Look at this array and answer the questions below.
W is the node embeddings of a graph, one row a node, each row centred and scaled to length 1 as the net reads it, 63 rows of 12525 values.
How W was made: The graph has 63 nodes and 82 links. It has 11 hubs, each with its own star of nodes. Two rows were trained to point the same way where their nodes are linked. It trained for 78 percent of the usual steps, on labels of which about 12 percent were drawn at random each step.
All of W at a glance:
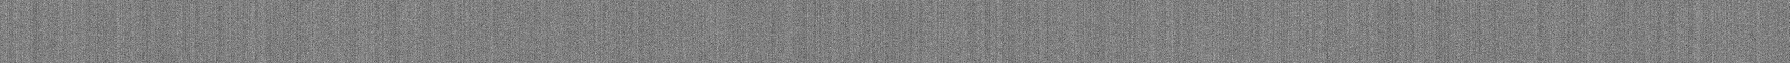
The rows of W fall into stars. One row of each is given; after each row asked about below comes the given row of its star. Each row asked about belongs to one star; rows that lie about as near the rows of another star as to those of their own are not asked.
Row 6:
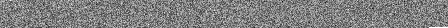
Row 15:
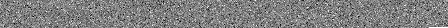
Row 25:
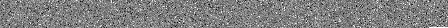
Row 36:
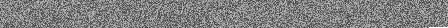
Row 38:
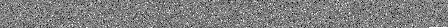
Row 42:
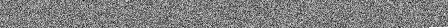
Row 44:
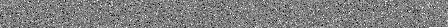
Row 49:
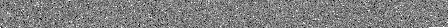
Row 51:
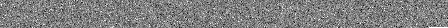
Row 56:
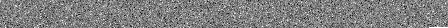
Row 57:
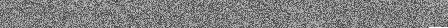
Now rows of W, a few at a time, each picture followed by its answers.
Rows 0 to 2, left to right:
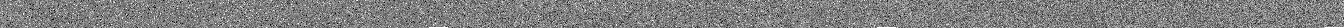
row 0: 36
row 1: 57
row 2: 36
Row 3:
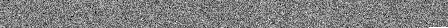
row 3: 15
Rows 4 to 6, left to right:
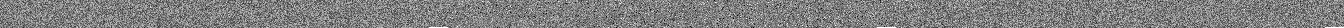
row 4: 38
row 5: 42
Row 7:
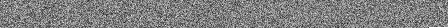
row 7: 56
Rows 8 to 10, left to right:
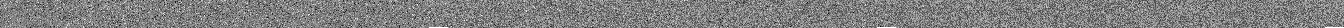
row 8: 57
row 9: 6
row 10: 25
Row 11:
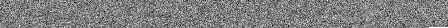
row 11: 56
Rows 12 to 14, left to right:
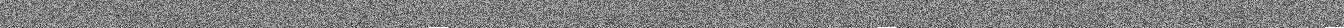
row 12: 15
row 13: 42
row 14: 49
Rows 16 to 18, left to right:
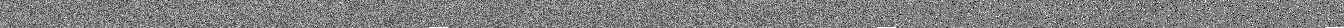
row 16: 6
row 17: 44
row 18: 42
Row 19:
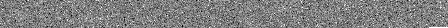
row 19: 25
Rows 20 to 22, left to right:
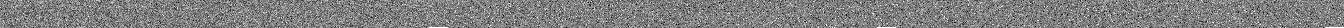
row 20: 25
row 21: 42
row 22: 36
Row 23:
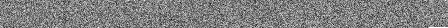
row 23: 57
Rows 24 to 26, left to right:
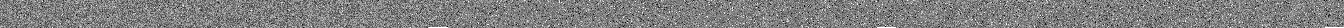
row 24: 38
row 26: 56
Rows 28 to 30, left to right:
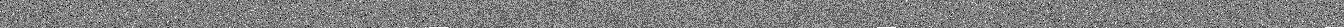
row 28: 56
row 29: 6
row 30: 38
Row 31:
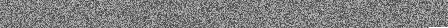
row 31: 15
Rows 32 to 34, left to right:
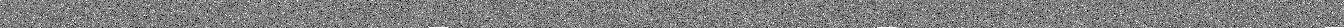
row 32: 15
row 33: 15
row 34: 25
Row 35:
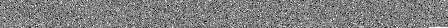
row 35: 57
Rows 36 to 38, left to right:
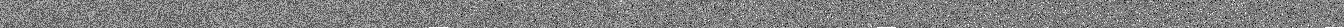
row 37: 51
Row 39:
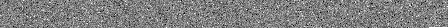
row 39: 51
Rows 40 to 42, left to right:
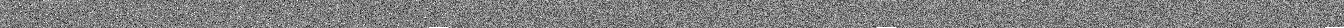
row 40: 36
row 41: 15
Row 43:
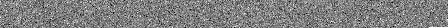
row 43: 44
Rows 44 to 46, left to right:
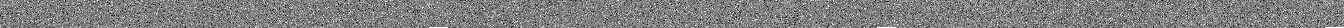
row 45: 6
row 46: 42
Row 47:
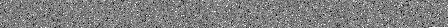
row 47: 49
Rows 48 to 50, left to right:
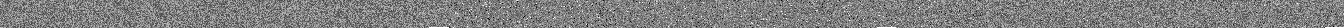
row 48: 51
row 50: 6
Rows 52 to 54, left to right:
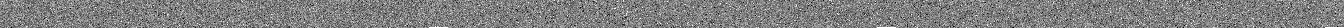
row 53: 6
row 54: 57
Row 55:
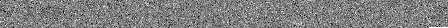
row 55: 56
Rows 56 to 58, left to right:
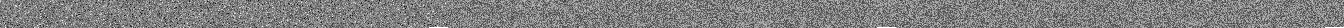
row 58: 56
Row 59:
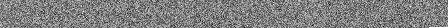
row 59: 42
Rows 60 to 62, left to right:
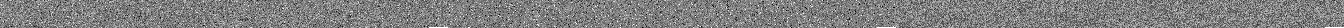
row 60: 36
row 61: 44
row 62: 36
